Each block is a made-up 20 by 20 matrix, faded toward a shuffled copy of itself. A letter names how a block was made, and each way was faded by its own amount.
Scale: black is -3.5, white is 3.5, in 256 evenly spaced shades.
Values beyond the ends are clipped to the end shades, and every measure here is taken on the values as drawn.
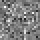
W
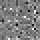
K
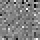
K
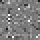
K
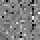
K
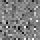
K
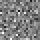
W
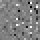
K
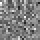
W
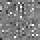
K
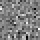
W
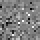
K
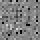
K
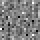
W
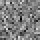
W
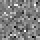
K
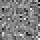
K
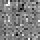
K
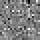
K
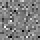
W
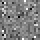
W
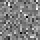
W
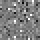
K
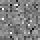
K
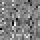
K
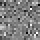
W
